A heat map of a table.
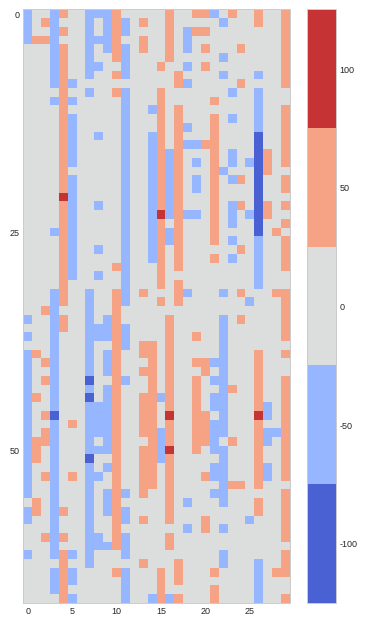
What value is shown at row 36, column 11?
-50
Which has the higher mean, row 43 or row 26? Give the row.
43
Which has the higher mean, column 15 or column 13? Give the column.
15
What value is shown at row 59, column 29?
50
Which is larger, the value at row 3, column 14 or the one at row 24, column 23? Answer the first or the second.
the first
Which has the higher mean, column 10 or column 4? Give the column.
4
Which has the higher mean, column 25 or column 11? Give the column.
25
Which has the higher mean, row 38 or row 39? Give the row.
39
